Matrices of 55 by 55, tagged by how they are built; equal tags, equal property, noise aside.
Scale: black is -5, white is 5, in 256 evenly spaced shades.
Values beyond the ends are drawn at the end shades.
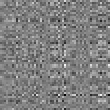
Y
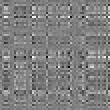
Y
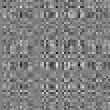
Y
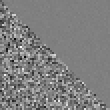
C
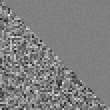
C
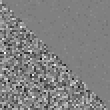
C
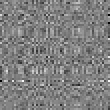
Y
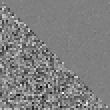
C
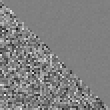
C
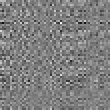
Y
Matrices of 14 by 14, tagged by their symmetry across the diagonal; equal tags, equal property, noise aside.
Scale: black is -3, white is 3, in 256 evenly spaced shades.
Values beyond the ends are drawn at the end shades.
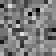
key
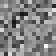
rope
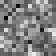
rope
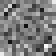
rope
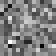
key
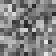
key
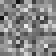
rope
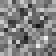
rope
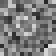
rope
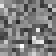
key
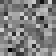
key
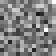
key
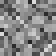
rope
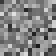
rope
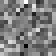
key
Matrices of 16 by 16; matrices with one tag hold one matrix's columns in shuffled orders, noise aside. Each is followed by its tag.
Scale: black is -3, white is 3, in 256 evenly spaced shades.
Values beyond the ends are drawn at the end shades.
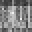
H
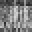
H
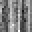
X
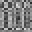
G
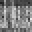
H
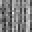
X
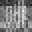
H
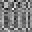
G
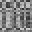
G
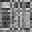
G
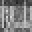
H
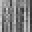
X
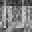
H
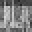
H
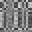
G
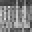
H
